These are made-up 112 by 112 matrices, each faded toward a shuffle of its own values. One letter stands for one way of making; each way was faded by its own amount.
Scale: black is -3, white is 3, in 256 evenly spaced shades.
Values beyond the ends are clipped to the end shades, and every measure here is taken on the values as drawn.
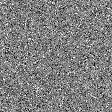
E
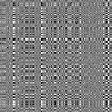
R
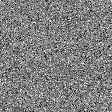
E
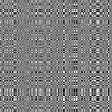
R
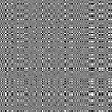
R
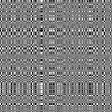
R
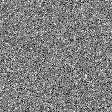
E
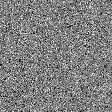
E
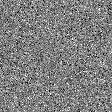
E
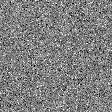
E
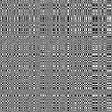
R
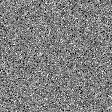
E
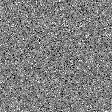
E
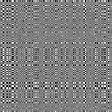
R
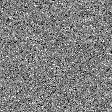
E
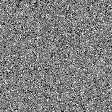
E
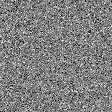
E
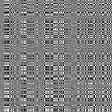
R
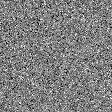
E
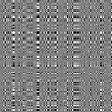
R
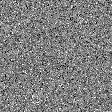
E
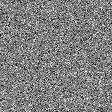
E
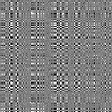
R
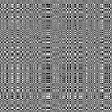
R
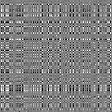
R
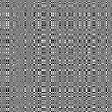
R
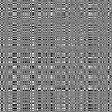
R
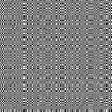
R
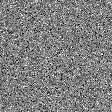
E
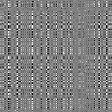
R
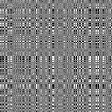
R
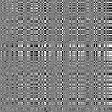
R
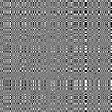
R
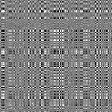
R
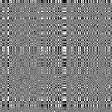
R
